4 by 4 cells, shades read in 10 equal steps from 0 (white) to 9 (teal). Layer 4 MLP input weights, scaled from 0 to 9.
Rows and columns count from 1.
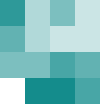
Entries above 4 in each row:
2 1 4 3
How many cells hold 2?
3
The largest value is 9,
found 2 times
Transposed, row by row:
8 6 5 0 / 3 3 5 9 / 5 2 7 9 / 2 2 6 7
